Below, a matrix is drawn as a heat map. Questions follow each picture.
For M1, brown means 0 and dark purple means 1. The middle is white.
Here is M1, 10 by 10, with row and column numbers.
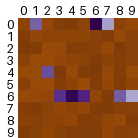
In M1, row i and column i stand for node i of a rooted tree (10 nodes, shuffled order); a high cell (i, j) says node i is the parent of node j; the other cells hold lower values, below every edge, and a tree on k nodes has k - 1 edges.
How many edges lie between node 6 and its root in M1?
1
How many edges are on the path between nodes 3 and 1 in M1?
3
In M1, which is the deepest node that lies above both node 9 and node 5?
6
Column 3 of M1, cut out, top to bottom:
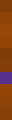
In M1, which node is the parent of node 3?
6
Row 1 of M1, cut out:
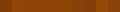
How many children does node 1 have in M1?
0
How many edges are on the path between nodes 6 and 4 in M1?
1
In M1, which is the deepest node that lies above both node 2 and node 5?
6
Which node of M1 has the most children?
6
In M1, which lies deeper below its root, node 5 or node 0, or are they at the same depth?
node 5
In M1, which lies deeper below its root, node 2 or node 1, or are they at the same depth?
node 2
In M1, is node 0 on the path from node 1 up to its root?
yes
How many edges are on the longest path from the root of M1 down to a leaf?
3
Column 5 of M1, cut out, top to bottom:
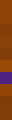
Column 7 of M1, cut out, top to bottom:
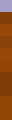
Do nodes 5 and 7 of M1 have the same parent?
no
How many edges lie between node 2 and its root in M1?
3
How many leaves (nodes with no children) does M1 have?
7
